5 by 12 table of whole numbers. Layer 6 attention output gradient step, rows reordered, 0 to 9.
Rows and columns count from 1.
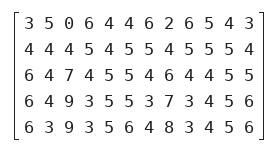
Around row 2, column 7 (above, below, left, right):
6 4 5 4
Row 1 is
3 5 0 6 4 4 6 2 6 5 4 3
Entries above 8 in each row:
0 0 0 1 1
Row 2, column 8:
4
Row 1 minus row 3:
-3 1 -7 2 -1 -1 2 -4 2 1 -1 -2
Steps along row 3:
down up down up same down up down same up same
